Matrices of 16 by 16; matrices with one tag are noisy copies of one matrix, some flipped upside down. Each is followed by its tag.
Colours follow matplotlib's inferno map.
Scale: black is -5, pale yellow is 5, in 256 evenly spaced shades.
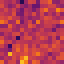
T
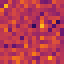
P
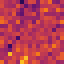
T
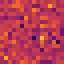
P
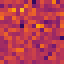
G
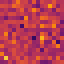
P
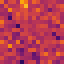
T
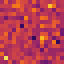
P
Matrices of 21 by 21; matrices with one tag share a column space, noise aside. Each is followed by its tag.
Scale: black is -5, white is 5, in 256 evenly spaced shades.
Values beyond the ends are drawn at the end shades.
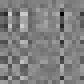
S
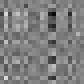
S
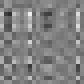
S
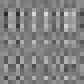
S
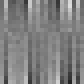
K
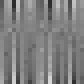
K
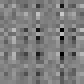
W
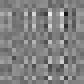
S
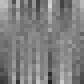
K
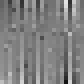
K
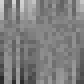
K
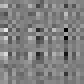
W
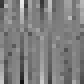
K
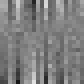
K
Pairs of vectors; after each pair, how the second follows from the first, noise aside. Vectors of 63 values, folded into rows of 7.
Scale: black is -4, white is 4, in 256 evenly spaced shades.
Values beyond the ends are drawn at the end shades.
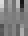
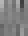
shrunk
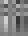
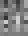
sign-scrambled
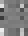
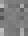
shrunk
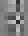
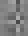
shrunk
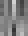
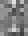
sign-scrambled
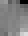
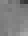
shrunk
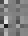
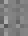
shrunk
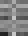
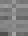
shrunk
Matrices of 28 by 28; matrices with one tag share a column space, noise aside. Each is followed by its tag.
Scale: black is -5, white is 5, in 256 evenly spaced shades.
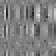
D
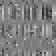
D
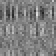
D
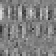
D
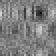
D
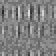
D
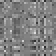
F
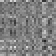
F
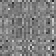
F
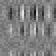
D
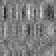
D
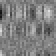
D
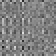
F
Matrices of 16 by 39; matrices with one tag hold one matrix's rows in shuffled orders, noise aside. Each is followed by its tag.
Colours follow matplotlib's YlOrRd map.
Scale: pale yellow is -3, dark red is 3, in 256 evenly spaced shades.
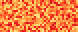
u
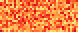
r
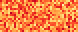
r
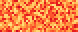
u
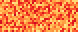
r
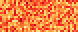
r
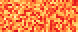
u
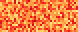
r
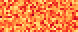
u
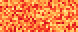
r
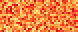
u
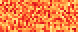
r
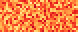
u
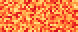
u
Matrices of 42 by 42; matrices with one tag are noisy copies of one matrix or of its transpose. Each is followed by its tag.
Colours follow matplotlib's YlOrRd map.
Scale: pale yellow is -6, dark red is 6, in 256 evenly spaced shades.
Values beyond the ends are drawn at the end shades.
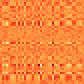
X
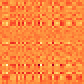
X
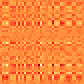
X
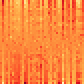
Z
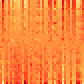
Z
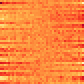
Z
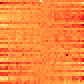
Z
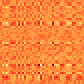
X
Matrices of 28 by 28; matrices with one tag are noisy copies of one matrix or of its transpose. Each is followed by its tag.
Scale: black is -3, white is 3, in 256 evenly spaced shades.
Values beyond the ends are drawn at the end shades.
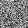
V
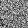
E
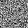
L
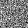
L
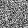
L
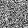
L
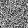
L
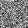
V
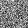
V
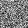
V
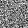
L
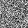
V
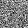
L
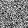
V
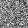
E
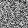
E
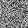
V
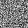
L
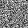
L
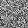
E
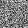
L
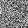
V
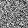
E
